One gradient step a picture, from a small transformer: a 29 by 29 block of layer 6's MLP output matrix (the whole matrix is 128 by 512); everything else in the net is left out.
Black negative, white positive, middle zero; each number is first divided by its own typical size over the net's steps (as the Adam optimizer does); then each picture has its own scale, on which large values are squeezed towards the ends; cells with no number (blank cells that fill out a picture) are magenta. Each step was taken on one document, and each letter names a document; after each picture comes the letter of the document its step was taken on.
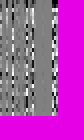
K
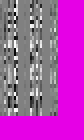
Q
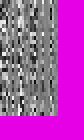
K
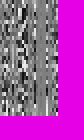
K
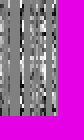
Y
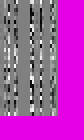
Q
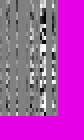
Y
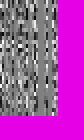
K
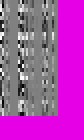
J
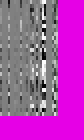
Y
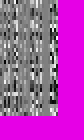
Q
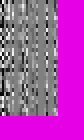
K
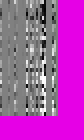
Y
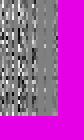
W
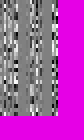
Q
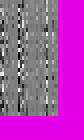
J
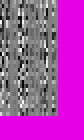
J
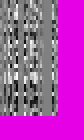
Q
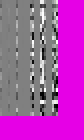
Y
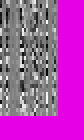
K
